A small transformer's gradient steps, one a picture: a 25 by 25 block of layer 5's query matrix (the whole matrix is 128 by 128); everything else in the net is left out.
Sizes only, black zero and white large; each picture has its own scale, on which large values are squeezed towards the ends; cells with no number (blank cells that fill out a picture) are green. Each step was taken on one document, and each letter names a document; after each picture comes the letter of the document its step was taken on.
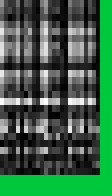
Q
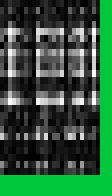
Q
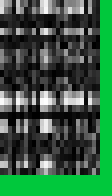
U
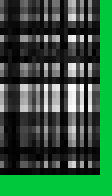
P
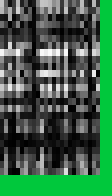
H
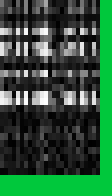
Q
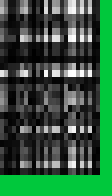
P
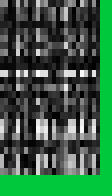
H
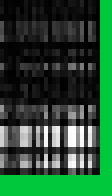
P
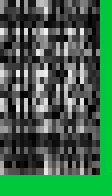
Q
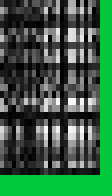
U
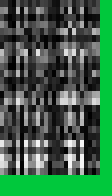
Q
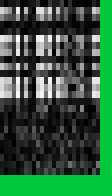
H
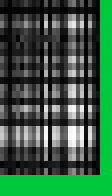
P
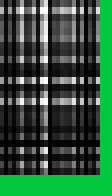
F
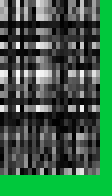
H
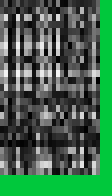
H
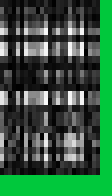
Q
